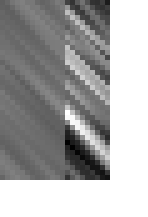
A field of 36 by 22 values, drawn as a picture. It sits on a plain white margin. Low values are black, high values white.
Seam: vertical, 60% of the way across, the left part calmer. Mirror symmetry: none. Grain: diagonal, down to the right.
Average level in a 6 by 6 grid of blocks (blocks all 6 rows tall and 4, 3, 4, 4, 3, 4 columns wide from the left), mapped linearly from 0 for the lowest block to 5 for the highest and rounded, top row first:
333331 / 333444 / 333454 / 333444 / 333254 / 333202
